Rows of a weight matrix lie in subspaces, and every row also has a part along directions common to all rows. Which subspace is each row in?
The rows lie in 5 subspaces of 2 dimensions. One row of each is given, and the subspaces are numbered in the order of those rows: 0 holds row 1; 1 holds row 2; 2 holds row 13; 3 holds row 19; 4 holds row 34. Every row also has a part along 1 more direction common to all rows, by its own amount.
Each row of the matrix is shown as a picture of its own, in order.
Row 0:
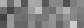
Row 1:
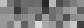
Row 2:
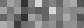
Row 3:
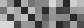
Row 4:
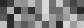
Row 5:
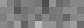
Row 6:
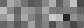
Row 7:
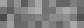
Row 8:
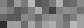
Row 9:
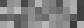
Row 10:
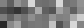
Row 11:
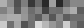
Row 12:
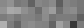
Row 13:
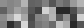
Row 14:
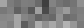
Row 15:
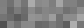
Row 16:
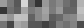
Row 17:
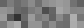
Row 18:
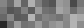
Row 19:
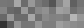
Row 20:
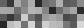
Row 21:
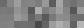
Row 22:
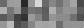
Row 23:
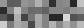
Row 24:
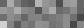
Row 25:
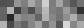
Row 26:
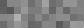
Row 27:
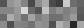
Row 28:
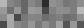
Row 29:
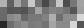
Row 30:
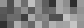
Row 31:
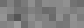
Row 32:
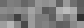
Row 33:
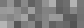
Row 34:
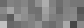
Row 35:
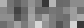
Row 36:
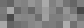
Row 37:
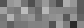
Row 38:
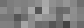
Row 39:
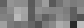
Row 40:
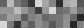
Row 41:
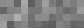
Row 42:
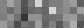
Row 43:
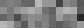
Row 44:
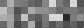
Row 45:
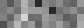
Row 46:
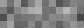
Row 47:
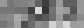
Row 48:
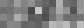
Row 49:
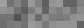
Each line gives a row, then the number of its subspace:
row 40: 1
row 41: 1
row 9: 1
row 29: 2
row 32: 2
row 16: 1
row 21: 0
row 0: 2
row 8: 1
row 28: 4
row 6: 3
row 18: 3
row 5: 0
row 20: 1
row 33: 3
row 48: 0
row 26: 4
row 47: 0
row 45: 1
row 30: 3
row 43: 2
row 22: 1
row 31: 2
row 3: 3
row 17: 2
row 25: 4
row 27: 3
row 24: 1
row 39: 0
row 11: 0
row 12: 4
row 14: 0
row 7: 2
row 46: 2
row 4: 4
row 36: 4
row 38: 0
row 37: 3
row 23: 3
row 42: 1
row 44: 3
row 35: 0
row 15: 0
